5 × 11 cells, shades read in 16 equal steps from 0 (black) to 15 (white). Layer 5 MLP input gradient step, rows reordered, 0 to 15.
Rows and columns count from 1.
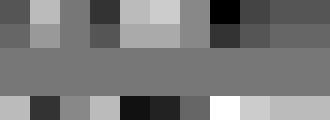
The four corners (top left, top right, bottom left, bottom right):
5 5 11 11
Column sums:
36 37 36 33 36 38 36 32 35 36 36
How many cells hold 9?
1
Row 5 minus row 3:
4 -4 1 4 -6 -5 -1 8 5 4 4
